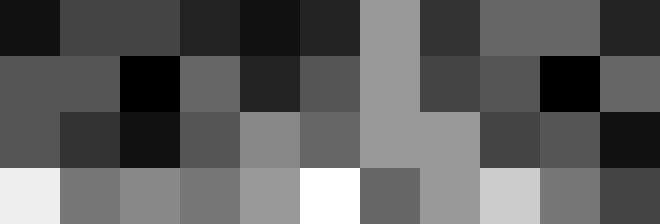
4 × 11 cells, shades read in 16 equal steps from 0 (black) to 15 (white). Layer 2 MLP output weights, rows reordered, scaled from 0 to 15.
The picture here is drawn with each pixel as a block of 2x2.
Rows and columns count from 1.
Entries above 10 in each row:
0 0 0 3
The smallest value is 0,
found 2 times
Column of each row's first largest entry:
7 7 7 6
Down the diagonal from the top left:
1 5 1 7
